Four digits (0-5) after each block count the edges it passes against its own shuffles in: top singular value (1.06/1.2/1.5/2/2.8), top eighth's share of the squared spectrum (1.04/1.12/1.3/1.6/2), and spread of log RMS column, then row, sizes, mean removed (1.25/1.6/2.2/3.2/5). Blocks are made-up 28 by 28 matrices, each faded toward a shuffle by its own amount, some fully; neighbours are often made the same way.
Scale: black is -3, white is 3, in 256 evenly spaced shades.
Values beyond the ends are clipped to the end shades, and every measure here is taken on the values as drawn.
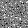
0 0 0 0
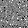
1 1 1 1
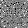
1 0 0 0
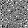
3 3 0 0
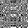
4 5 2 2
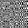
4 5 2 2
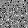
2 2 0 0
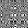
4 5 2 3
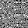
3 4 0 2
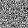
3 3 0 1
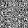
2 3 1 1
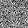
1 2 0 0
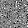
1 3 1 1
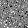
0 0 0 0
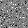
1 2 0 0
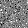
0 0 0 0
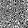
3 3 1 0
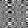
4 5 3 3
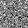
2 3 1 0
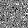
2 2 0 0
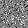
0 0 0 0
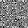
3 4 1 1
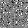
2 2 2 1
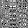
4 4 2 2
